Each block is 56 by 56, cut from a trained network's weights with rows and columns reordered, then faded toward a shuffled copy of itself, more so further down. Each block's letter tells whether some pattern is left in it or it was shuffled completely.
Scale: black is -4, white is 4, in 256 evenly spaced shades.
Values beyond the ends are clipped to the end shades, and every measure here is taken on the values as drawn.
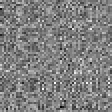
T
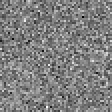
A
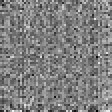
T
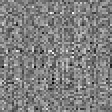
T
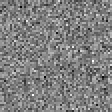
A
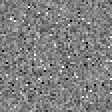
A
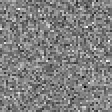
A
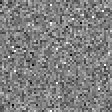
A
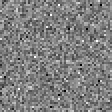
A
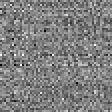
T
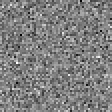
A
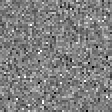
A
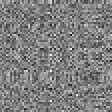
T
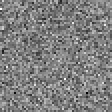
A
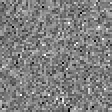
A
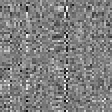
T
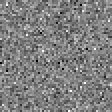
A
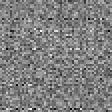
T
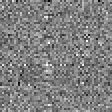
T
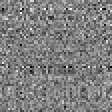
T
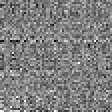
T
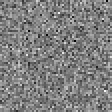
A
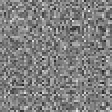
T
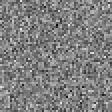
A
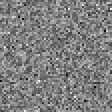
A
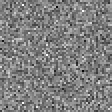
A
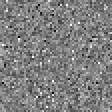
A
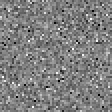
A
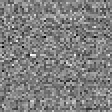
T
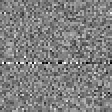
T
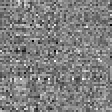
T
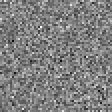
A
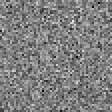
A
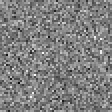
A
